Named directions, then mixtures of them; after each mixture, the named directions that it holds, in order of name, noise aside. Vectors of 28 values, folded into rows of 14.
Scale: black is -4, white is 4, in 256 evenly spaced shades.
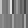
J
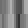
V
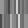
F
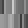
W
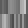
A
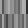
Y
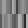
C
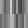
F, J, V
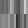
A, V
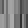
J, W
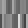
C, F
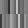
F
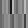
J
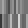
C, F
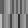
C, F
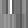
A, J, V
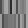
A, F, J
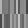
F, Y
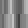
V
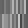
A, F, W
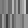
F, J, Y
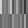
J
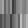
W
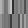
F, J, W
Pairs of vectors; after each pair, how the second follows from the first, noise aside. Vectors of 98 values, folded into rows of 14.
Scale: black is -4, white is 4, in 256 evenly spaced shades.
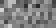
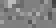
partly zeroed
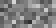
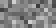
sign-scrambled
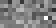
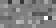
partly zeroed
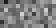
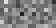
sign-scrambled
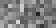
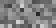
sign-scrambled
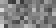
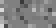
partly zeroed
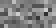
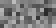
sign-scrambled
